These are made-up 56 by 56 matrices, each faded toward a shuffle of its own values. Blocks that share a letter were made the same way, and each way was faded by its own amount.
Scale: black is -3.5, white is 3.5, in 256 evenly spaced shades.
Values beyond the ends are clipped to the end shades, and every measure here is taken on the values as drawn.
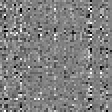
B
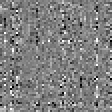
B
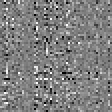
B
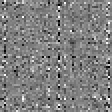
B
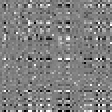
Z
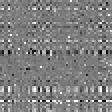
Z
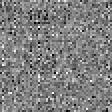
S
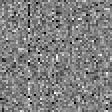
S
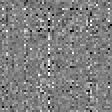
B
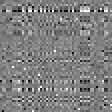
Z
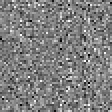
S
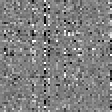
B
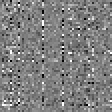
B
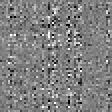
B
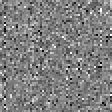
S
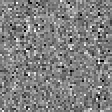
S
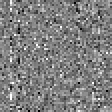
S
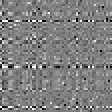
Z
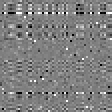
Z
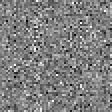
S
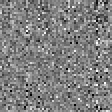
S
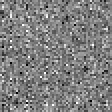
S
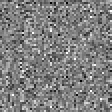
S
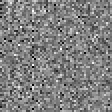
S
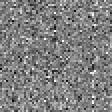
S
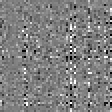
B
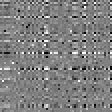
Z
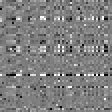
Z
